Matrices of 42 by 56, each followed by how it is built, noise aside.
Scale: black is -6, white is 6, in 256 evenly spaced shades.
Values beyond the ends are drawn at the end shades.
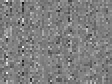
uneven columns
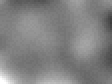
smooth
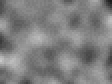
smooth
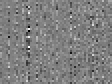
uneven columns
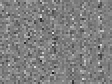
uneven columns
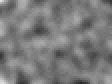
smooth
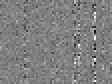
uneven columns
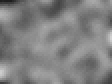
smooth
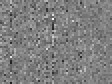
uneven columns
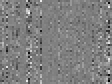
uneven columns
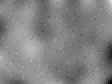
smooth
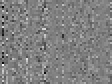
uneven columns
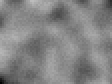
smooth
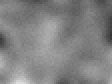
smooth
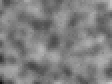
smooth
